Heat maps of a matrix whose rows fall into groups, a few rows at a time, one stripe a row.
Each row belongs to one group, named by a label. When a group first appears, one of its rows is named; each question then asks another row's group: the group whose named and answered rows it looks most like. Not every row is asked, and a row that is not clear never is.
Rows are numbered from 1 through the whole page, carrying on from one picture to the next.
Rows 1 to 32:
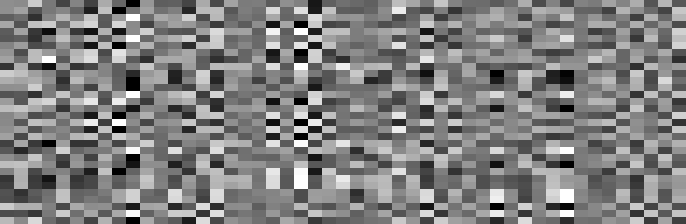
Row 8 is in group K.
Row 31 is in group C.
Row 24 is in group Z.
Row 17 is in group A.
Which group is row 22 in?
C
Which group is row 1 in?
Z
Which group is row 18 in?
K
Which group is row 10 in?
A
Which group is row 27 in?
A
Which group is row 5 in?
A
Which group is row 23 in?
Z
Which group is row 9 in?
K
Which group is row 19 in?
A
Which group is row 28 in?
C
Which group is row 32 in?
Z
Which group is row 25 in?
A
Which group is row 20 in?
K
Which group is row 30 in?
Z
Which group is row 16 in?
Z
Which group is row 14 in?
C
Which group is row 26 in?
A
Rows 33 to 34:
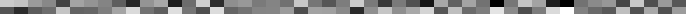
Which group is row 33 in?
Z
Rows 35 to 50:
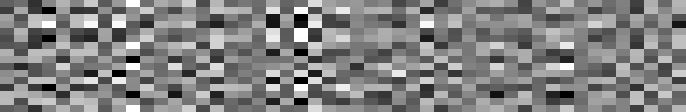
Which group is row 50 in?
C
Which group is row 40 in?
A
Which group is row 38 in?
K
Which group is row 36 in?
A
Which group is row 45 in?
A
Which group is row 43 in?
Z
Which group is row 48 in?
Z
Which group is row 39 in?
A
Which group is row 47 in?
A
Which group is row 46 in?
K
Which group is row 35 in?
C
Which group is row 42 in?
K
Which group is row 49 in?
K
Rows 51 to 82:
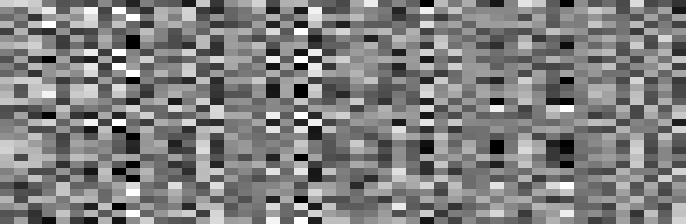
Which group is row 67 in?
A
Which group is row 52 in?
K
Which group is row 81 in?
C
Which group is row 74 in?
Z
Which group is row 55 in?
A
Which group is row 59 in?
A
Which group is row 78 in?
C
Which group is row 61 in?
C
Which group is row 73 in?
K
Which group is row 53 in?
C
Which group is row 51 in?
Z
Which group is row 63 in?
K
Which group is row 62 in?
Z
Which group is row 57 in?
Z
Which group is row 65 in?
Z
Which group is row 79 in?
K
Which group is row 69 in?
A
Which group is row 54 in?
K
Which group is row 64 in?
K
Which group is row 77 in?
C
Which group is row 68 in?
K
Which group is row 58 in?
K
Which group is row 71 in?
Z
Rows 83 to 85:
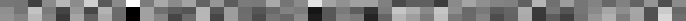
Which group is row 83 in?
C
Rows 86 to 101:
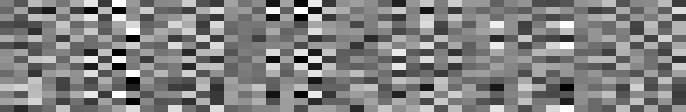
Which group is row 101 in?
C
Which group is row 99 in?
K
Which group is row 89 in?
C
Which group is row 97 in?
Z
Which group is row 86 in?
K
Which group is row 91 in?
Z
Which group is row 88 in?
K
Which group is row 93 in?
A
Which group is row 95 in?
A
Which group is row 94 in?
K
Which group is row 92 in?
C
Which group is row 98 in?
Z
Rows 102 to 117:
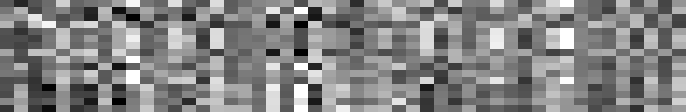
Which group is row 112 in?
C
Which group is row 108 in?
C
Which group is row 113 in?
C
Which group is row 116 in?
A
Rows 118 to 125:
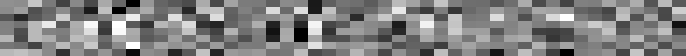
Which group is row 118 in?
Z
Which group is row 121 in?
K
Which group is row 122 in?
K
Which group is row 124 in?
C
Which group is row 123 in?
K
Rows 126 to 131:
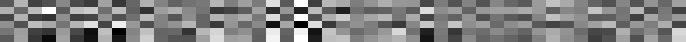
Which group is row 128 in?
A
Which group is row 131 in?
A
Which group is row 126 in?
A
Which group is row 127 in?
K
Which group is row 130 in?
A
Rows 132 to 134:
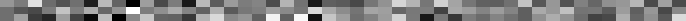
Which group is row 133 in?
C
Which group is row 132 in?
Z
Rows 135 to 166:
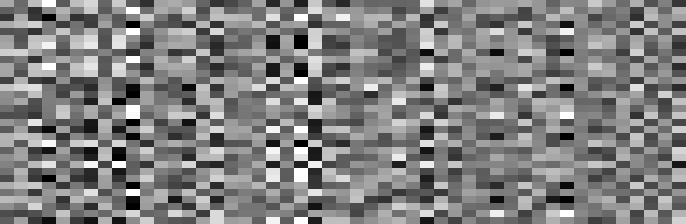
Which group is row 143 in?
C
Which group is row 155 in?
K
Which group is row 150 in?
C
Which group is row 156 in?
A
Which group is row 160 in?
A
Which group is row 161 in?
Z
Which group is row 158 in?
K
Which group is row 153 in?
A
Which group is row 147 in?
Z
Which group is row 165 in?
C
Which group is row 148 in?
Z
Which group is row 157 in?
A
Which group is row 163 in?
Z
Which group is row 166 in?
A
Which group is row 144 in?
K
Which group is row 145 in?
K
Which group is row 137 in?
A
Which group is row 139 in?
C
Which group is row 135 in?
K
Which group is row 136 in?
C
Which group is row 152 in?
Z
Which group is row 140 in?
K
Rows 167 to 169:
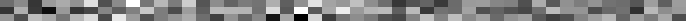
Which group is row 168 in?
A
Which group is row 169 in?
K
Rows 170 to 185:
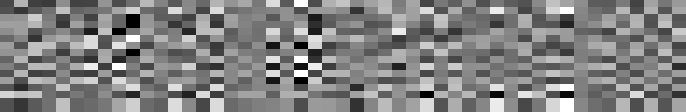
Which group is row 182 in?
C
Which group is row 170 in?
A
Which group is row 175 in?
C
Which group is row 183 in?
Z
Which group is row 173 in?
Z
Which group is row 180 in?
A
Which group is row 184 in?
C
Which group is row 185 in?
C
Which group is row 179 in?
K
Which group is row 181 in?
K
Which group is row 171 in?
C
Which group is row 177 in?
Z
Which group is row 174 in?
A
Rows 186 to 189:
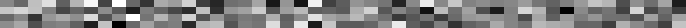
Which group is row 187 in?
Z
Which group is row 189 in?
A
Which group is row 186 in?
K
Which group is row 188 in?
C
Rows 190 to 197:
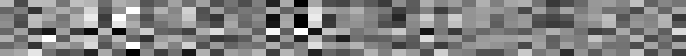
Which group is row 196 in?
C
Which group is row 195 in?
K
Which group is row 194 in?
A
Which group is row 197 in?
Z
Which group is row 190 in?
K
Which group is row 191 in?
C
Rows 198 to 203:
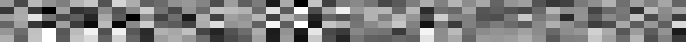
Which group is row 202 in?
K
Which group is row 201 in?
A
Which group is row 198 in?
K
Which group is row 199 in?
A
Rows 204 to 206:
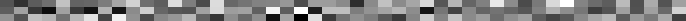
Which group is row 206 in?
K
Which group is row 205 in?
A
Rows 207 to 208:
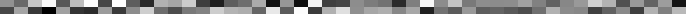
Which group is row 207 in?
K
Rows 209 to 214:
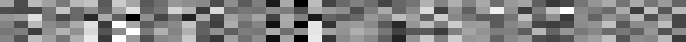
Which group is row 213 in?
C
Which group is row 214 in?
K
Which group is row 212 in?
K
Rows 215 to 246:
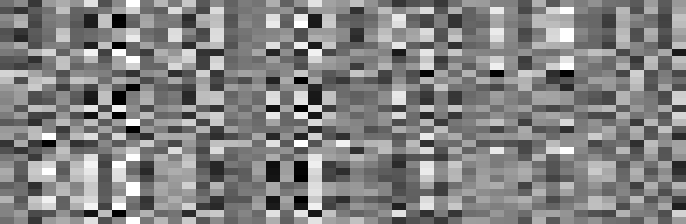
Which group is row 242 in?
C
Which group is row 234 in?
K
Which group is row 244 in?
K
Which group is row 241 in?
C
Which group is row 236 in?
C
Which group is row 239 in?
K
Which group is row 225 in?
Z
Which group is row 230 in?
K
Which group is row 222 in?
K
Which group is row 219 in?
C
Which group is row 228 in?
A
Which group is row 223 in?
C
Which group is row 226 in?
K
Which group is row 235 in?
A
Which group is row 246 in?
C
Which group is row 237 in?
C
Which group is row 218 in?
A
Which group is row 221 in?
A
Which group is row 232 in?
C
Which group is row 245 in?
A
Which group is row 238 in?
K
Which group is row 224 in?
C
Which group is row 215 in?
C
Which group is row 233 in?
Z
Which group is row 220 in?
C
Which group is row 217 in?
A
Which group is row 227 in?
Z
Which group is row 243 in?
K
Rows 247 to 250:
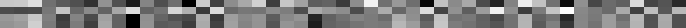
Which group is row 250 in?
Z
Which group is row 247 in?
Z
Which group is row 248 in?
C
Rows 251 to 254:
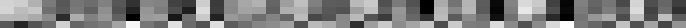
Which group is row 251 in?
Z
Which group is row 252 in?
Z
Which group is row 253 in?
Z
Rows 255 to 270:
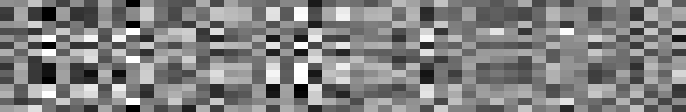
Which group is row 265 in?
A
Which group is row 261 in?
A
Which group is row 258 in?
Z
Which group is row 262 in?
K
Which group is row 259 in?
C
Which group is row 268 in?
K
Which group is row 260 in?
K
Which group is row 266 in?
A
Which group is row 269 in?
C
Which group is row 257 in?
A
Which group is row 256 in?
A
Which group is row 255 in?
Z
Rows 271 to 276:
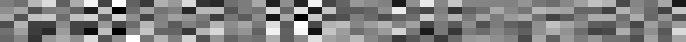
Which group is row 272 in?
A
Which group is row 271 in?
K
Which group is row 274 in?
A
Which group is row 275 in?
A
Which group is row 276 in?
C
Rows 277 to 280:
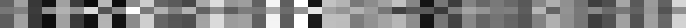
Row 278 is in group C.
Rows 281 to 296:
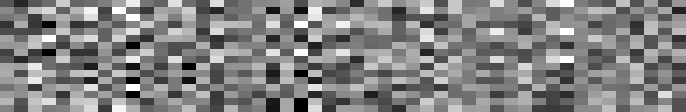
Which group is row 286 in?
K
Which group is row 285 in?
C
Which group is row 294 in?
Z
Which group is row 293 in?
C
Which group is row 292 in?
Z
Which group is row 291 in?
K
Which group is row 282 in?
K
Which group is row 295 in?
K
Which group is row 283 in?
C
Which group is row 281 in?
C
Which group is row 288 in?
A
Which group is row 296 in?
K
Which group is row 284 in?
A
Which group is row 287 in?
Z
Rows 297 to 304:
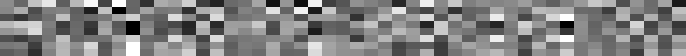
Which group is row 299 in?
C
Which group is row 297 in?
K
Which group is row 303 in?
C
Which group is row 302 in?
C
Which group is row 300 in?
Z
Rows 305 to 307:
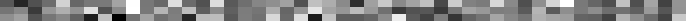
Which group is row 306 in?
C
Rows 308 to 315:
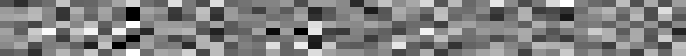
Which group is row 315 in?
C
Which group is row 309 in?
Z
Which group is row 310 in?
Z
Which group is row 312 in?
K
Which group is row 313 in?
Z
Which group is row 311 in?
C
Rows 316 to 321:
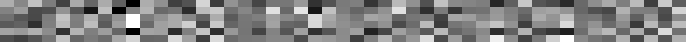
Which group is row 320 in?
Z
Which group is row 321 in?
C
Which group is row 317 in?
A
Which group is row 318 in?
C
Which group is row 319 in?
C
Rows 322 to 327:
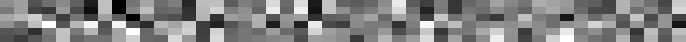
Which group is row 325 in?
K
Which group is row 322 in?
A
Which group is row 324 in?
Z
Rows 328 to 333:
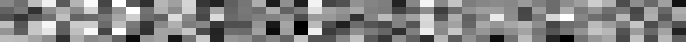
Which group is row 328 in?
K
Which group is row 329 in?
C
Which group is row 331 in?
K
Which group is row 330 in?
C
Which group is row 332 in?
K
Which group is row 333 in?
Z
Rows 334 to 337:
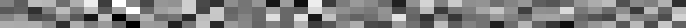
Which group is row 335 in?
C
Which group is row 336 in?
A
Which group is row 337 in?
Z
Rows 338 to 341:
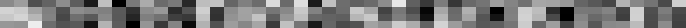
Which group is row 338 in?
A
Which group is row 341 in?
Z
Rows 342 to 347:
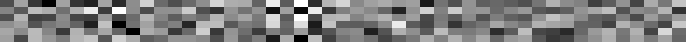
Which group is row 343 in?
K
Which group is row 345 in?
A
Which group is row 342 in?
A
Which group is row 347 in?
K
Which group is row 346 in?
Z
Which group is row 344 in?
A
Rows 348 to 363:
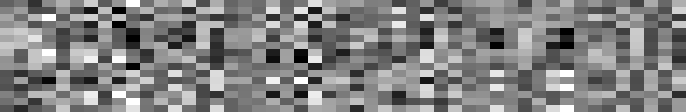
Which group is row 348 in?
C
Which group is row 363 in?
C
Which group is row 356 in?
K
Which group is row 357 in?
Z
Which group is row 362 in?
C
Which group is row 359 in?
A
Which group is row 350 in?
K
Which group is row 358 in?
C
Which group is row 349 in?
A
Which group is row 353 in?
Z
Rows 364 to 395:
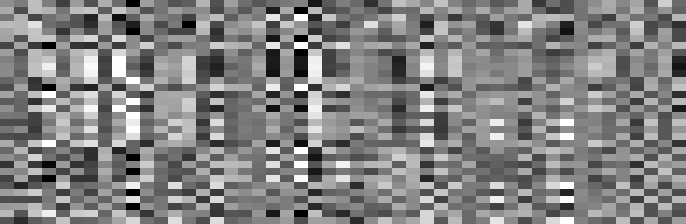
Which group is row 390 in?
C
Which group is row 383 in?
C
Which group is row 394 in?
K
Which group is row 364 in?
Z
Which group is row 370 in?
A
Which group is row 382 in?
C
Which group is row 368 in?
Z
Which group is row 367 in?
Z
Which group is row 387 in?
A
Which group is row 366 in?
A
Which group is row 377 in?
K
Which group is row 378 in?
C
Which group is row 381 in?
C
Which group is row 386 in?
Z
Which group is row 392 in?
C
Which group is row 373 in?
K
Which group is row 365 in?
K
